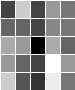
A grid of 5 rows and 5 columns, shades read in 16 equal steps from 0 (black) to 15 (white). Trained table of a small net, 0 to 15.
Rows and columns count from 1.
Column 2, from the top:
12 6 9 6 5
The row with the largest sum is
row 4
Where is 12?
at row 1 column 2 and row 5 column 1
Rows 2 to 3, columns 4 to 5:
8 7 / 10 6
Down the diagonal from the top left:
4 6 0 15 7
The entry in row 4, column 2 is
6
